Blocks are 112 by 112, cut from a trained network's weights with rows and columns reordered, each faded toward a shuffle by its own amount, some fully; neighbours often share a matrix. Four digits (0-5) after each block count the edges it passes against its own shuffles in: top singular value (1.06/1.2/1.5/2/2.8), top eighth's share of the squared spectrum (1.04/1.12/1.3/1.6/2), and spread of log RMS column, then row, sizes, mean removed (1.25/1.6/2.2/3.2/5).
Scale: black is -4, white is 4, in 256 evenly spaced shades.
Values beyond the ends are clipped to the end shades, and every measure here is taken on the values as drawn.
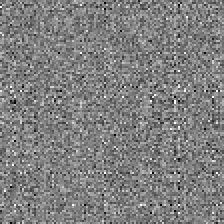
4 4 2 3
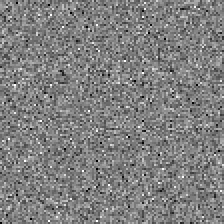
3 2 0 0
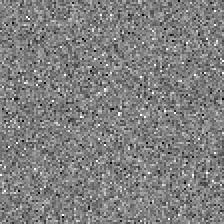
0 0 0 0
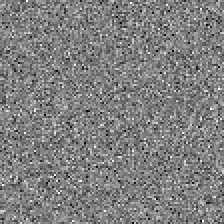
1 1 0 0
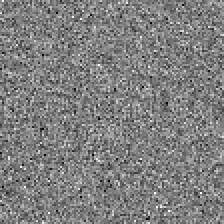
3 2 0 0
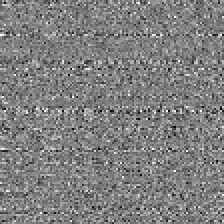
4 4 1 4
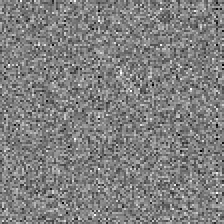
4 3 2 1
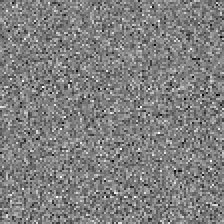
3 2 0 1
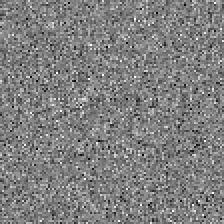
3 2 0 2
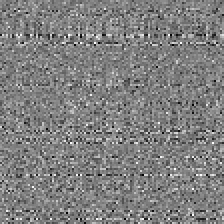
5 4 1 4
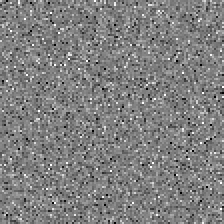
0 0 0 0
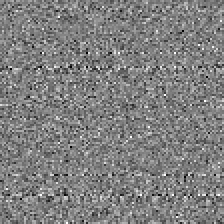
4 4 1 3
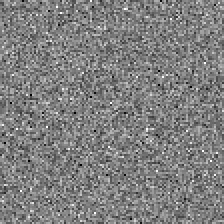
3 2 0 0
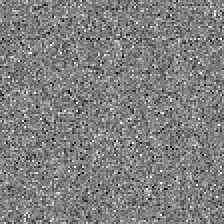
2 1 0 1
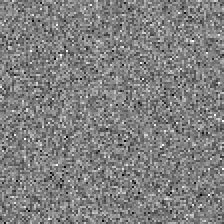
1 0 0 0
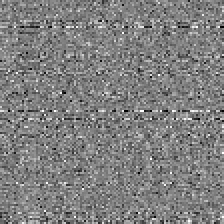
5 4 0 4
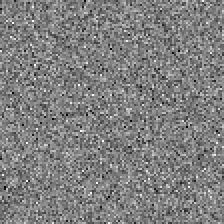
2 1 0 0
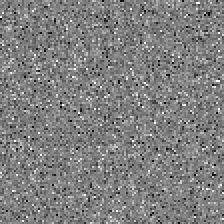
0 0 0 0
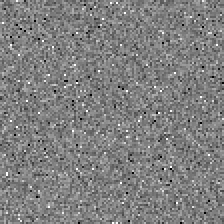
0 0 0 0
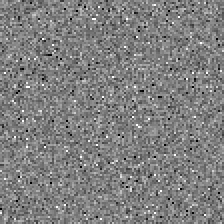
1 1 0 0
